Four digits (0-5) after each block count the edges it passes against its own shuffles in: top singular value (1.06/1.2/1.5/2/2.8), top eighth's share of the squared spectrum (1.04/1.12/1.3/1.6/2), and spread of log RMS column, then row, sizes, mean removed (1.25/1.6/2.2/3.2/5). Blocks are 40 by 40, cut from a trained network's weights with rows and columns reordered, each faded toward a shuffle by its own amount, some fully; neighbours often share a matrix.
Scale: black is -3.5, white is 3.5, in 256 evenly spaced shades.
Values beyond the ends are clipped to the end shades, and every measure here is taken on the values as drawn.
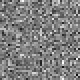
3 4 2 0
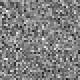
2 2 1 0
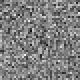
2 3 0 1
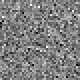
0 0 0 0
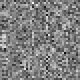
3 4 2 0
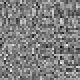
3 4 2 0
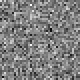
3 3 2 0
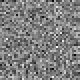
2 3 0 1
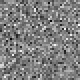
0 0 0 0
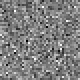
1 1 0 0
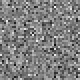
2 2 1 1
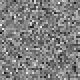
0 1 1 0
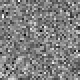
0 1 0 0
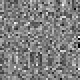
3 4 2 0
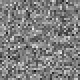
3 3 1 0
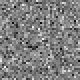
2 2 0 0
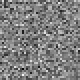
3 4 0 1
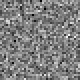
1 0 0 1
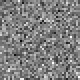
0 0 0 0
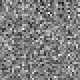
2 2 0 0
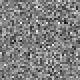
2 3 1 0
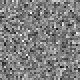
0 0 0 0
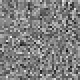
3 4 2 0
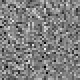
3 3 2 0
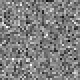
2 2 1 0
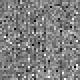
2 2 0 1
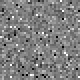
0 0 0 0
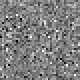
1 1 0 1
